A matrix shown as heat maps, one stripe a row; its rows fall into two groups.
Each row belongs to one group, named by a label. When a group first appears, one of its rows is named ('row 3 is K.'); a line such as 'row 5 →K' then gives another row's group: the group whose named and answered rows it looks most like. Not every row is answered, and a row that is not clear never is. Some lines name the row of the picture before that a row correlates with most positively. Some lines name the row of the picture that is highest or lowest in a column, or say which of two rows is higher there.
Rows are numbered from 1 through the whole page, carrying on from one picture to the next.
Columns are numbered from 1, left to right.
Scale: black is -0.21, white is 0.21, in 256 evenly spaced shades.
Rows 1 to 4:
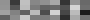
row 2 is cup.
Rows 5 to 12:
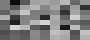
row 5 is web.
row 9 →web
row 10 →cup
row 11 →web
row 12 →web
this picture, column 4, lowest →10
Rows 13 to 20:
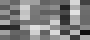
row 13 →cup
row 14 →cup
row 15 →cup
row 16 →cup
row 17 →cup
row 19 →cup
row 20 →web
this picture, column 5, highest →18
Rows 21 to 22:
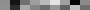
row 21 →web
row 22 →cup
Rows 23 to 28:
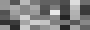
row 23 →cup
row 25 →cup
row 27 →web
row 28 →cup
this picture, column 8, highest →23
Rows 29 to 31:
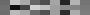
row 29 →cup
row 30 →web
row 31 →cup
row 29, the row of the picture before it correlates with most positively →26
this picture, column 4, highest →30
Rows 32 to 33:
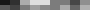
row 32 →web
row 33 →web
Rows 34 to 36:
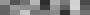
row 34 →cup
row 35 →cup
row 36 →cup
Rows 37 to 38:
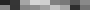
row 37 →web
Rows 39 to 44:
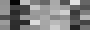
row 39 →cup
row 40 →web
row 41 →web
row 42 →web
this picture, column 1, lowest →42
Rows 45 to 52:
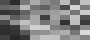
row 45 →web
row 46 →cup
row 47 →web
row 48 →cup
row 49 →cup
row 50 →web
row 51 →web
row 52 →web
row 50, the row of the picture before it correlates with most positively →42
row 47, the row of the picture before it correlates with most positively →42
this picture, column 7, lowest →49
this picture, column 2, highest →49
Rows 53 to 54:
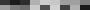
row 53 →web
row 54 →cup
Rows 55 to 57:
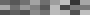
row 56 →cup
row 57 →web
